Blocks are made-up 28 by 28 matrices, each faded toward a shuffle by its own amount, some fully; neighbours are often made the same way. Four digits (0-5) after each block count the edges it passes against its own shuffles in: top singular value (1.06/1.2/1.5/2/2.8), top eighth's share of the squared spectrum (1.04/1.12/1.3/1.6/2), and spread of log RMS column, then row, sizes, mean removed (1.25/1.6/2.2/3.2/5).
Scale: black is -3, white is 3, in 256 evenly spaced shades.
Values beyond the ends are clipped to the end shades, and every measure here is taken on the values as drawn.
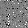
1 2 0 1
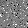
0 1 0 0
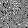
0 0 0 0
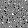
1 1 0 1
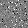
0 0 0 0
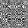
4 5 3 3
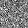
2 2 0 0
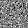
1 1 0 0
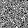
0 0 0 0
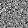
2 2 0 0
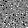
1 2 0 1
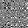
3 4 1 2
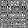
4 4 2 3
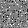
0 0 0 1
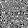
2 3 0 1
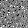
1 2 0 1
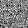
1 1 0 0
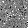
0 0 0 0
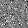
0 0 0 0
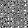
1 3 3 2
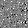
2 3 0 1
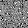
1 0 0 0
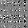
2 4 3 3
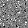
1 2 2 0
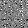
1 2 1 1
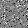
0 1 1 0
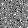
0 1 0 0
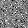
0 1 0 0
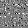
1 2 0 2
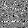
2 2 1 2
